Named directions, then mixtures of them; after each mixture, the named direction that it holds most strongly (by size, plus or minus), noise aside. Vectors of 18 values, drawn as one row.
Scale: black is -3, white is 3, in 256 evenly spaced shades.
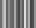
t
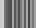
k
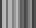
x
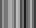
x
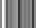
k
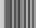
k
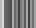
k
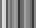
t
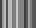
x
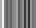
k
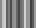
t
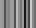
t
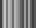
x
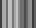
x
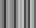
t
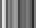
x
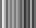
x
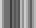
x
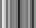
t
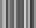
t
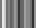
t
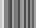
k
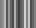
t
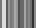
t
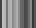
x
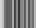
k
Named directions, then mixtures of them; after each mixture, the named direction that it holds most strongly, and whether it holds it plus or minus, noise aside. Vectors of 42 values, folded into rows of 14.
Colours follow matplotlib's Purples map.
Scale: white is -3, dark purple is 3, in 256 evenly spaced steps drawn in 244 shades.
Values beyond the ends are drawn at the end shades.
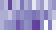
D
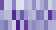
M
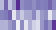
M, minus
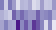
D, plus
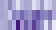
D, plus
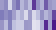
D, minus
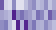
M, plus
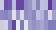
M, minus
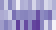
D, plus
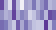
M, plus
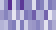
M, minus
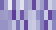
M, plus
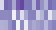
M, minus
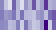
D, minus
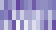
M, minus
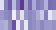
M, minus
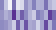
M, plus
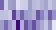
M, plus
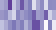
D, plus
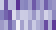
D, minus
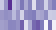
D, plus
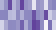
D, plus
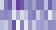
M, minus
